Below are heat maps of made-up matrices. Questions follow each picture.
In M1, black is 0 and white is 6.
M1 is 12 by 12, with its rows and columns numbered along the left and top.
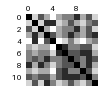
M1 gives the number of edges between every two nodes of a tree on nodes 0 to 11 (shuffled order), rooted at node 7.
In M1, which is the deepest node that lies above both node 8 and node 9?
10
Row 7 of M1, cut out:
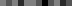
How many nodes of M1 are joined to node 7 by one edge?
2
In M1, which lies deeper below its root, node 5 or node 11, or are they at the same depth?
node 5
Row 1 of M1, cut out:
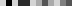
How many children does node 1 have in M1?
1
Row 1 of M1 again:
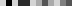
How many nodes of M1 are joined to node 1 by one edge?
2
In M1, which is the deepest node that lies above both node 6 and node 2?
10
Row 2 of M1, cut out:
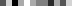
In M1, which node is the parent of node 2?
8
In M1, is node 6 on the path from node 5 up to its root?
yes
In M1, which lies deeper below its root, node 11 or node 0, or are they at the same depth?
node 0
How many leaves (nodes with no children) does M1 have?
6
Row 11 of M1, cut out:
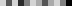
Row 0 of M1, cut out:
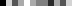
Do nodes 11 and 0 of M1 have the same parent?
no
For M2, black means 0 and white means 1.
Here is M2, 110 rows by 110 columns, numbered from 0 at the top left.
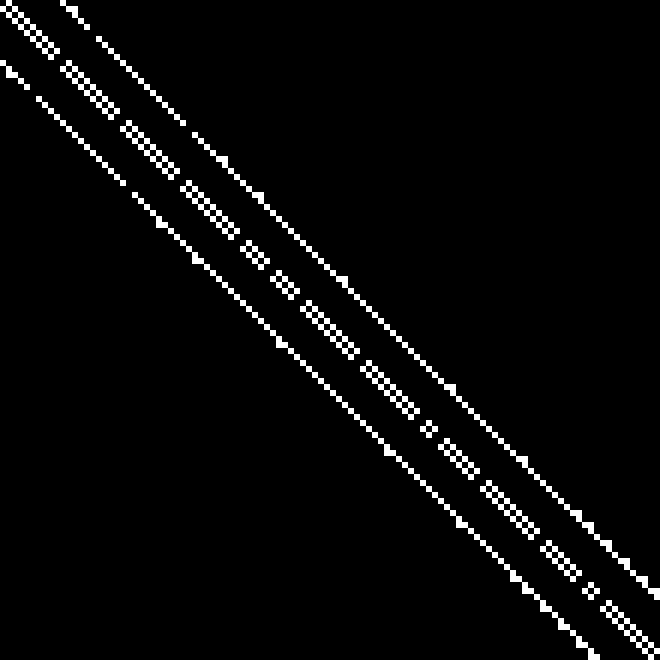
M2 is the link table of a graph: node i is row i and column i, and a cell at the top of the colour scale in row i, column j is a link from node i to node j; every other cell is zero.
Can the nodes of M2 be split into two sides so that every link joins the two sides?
no
